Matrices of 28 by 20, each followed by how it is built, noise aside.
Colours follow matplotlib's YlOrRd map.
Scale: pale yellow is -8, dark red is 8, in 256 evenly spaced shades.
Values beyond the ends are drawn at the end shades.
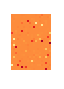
sparse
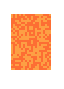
noise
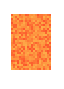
noise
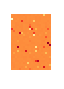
sparse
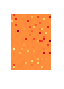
sparse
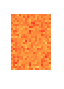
noise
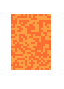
noise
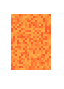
noise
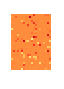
sparse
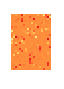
sparse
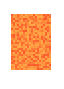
noise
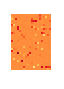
sparse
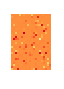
sparse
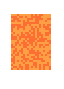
noise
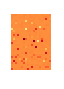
sparse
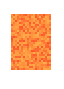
noise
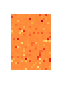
sparse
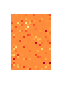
sparse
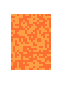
noise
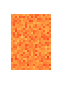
noise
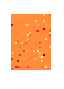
sparse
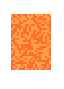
noise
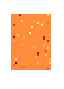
sparse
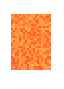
noise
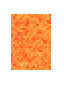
noise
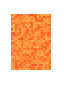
noise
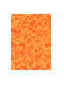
noise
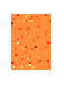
sparse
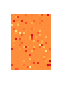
sparse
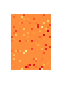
sparse
